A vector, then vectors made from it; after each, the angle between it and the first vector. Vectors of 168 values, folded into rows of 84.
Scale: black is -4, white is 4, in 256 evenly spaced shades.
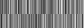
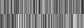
orthogonal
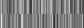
partly opposed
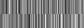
partly aligned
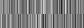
nearly opposite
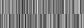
orthogonal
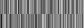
nearly parallel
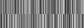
partly aligned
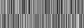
partly opposed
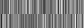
nearly parallel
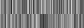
partly opposed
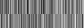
nearly parallel
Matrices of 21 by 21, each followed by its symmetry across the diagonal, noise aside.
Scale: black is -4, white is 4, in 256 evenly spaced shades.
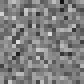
neither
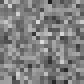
neither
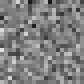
antisymmetric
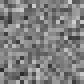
antisymmetric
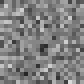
neither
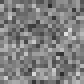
neither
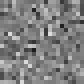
antisymmetric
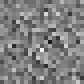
antisymmetric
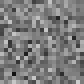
neither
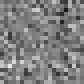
antisymmetric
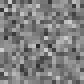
antisymmetric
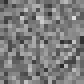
neither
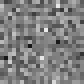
antisymmetric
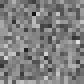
neither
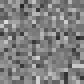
antisymmetric
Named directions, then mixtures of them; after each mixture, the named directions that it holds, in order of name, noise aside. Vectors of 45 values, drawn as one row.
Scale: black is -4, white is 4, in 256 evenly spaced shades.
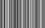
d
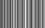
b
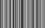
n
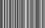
b, d, n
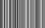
b, d, n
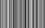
b, d, n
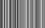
b, d, n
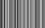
b, d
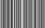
n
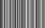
b, d, n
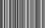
b, d, n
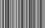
d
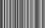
b, d, n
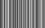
d, n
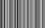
b, d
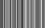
b, d, n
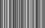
d, n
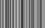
d, n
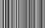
b, d, n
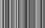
b, d, n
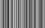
d, n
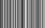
b, n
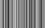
d, n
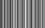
b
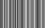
b, d, n
